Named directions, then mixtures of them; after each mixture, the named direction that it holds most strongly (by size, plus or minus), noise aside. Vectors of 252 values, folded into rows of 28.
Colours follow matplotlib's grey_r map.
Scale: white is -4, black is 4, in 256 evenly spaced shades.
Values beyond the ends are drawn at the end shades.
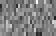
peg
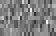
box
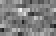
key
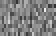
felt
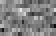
key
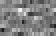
key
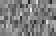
box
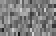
felt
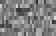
peg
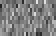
peg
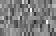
box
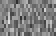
felt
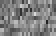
box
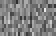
felt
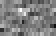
key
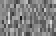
felt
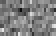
key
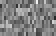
peg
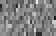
peg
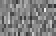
felt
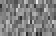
peg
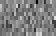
peg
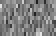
peg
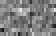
key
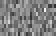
felt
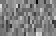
peg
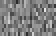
felt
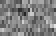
key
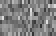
box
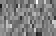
peg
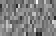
peg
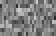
peg
